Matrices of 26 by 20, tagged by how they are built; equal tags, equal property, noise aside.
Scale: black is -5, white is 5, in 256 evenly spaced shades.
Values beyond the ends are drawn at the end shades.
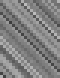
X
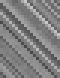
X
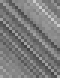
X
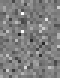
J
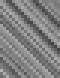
X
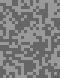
J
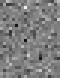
J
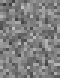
J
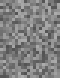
J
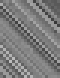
X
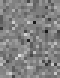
J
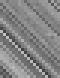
X
